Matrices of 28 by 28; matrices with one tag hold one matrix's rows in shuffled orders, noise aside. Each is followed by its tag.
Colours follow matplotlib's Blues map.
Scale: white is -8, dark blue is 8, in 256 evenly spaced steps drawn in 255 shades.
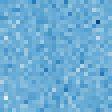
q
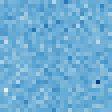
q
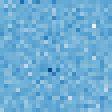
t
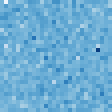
q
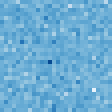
t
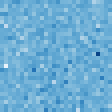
q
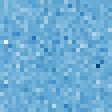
q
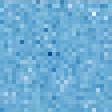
t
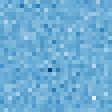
t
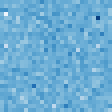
q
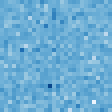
t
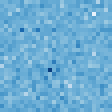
t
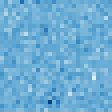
t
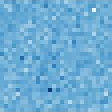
t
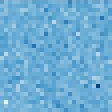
q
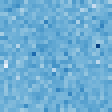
q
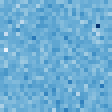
q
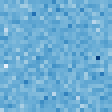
q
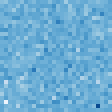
q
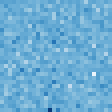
t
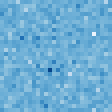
t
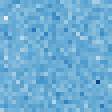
q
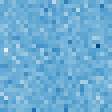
q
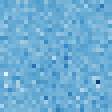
q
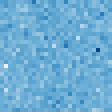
q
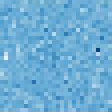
q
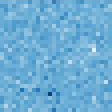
t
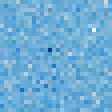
t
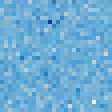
t
